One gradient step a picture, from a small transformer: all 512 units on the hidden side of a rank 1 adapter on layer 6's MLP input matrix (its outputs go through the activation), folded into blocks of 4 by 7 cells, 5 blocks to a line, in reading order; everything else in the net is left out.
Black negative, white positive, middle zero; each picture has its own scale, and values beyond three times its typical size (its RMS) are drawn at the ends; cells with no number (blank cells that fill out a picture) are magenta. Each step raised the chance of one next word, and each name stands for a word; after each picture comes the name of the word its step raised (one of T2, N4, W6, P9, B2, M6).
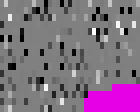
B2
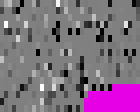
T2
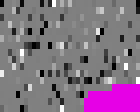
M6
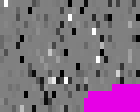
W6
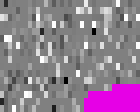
W6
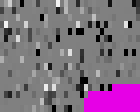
T2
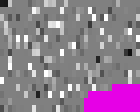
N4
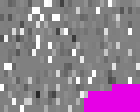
N4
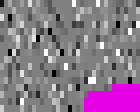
N4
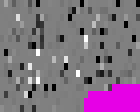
M6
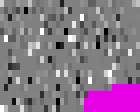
M6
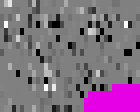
T2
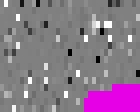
M6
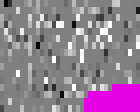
T2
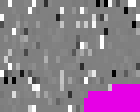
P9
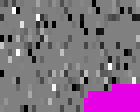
B2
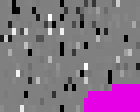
W6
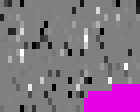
M6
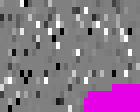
T2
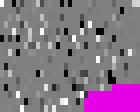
W6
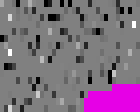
N4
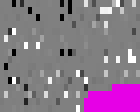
W6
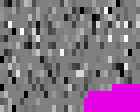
B2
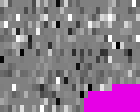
B2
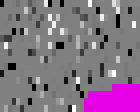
P9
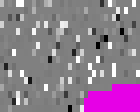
M6
